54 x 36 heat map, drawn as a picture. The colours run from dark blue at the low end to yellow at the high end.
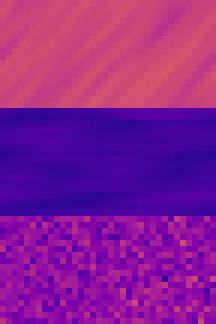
It is made of 3 by 1 panels. Panel 1,1: middling, slanting up to the right, faint in contrast. Panel 2,1: very low, streaked across, faint in contrast. Panel 3,1: low, fine-grained.
